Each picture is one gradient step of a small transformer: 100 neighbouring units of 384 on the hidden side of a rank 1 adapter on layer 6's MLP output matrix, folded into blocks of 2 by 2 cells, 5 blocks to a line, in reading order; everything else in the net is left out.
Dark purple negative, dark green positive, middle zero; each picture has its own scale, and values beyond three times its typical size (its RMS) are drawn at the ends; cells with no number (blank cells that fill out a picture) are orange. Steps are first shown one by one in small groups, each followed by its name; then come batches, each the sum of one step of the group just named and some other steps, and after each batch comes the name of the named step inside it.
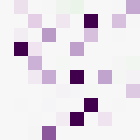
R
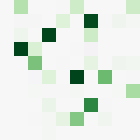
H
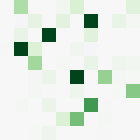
H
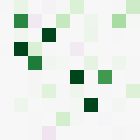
R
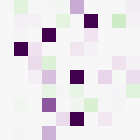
R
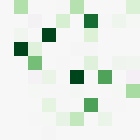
H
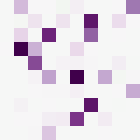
R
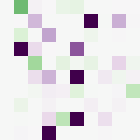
R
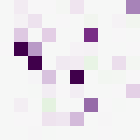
H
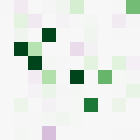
R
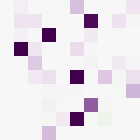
R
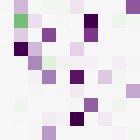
R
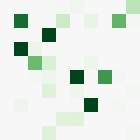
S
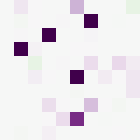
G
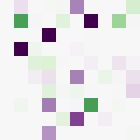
S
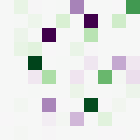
G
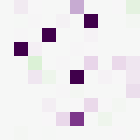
G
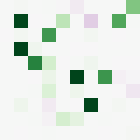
S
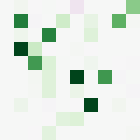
S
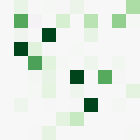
S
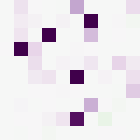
G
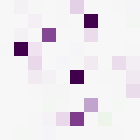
G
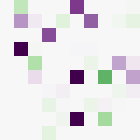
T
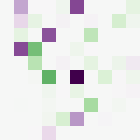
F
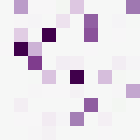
F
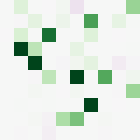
F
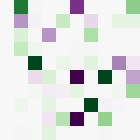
T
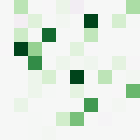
F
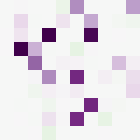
T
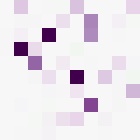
F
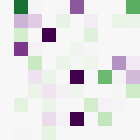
T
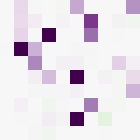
T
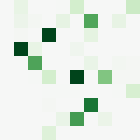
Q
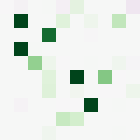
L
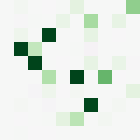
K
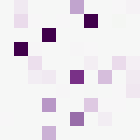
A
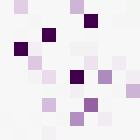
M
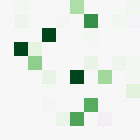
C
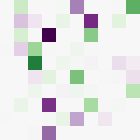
A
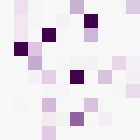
A
